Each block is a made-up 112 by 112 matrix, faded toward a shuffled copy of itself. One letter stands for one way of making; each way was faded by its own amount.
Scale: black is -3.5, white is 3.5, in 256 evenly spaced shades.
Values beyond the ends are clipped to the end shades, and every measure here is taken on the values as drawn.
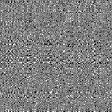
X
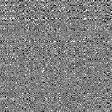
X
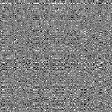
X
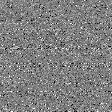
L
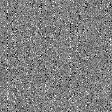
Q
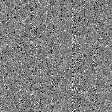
Q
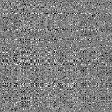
X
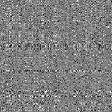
X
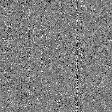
Q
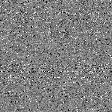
L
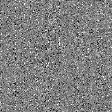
Q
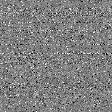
L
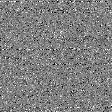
L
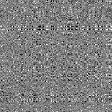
X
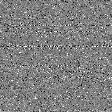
L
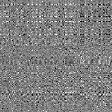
X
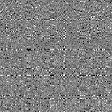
X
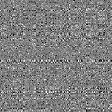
X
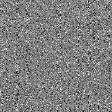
Q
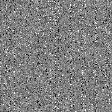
Q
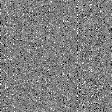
Q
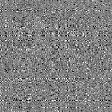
X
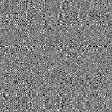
X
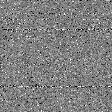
L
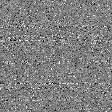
L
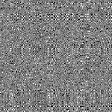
X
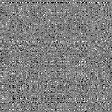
X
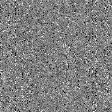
Q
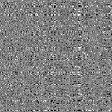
X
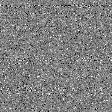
L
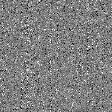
Q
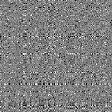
X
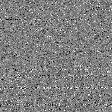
L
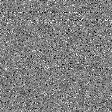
L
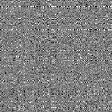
X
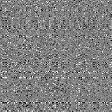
X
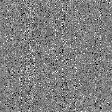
Q
